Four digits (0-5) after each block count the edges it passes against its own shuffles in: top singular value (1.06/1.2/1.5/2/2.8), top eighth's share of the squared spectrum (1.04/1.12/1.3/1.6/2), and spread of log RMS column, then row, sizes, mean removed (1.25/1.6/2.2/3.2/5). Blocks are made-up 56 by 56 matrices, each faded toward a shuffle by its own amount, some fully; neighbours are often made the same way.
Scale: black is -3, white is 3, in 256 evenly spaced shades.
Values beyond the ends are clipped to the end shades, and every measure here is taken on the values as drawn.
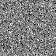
0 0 0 0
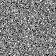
0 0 0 0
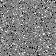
0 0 0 0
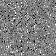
2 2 1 1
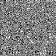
3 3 1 1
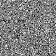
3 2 0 1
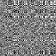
4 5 3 3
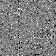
1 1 2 1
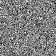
0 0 0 0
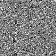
2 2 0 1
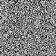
3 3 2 1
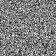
1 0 0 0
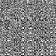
4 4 2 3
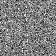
1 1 0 0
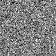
1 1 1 0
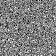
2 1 0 0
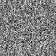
3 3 1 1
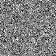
2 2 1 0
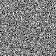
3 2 0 1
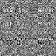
4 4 2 2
